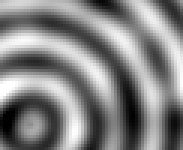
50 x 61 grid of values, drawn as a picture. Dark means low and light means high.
Overall the values sit about 50% of the way up the scale. Rings spread out from the bottom left. There are no lone odd cells. The ninth with the lowest average is the bottom left.
